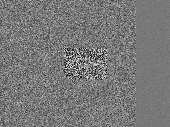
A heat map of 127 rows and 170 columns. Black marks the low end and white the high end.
A vertical seam about 80% of the way across splits the table, and the right part is calmer. In the centre lies a patch that is rougher than the rest. Values change most from cell to cell in the centre. There are no regular stripes.
